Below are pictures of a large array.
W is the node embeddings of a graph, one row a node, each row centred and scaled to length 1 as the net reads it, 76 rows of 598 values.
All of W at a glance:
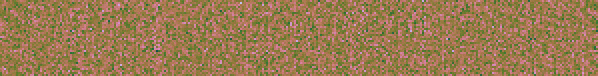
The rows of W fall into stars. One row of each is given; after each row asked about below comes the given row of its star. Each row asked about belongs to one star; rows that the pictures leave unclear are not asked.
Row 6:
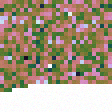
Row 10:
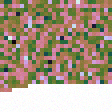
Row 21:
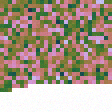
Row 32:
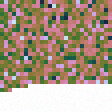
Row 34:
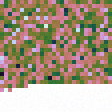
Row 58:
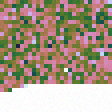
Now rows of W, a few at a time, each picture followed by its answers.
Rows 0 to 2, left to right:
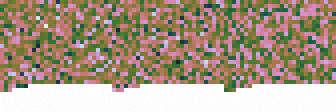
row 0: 34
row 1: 58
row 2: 21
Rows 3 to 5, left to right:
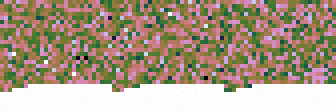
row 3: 6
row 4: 10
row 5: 32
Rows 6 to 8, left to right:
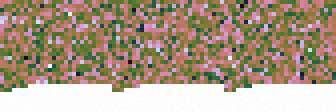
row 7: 21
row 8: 6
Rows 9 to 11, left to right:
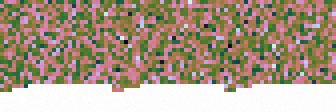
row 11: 6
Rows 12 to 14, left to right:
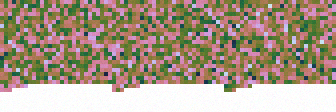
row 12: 58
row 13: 58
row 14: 21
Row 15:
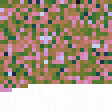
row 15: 58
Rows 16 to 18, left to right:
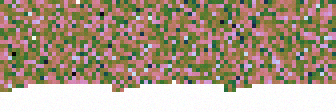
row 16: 6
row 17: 34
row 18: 21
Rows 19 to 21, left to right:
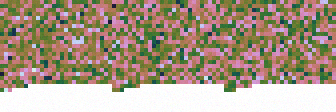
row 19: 34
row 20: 6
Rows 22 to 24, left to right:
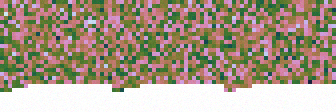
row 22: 32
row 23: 6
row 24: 10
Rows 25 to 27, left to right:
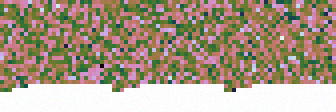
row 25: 6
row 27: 32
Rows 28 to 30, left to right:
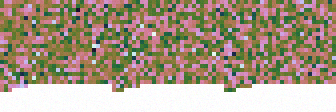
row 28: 58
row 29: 10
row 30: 32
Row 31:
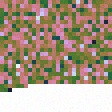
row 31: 32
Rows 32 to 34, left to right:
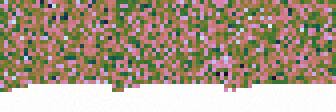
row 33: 21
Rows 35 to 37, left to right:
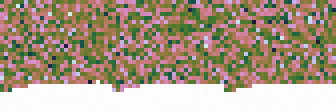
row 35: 6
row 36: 58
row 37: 32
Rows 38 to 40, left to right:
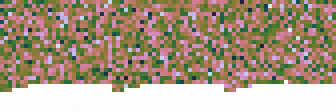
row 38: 21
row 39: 21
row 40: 34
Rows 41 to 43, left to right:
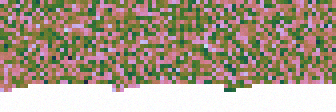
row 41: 34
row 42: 58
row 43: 32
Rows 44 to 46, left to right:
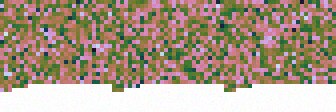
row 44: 58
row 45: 21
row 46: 21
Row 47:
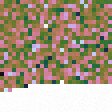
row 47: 34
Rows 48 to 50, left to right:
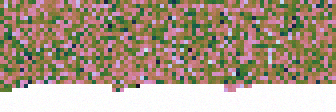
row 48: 32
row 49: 34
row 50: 58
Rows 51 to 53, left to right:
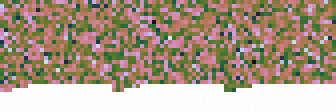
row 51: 58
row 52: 10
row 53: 21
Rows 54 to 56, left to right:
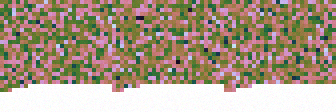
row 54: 21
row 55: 58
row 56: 58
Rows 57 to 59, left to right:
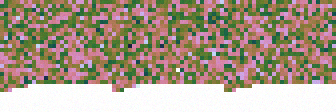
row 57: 34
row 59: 10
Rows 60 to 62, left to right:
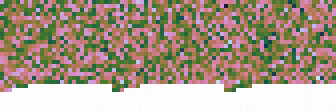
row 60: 34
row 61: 32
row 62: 6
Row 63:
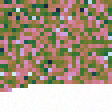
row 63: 10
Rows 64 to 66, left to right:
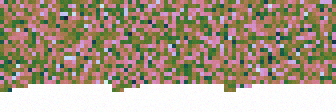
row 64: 32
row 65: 21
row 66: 21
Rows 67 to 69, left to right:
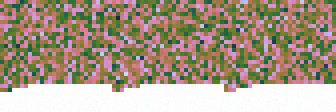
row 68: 10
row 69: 10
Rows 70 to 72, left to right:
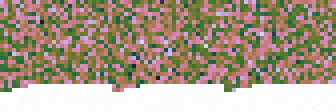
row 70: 32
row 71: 58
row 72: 10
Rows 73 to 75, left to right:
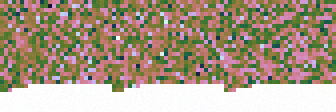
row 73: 32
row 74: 21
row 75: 34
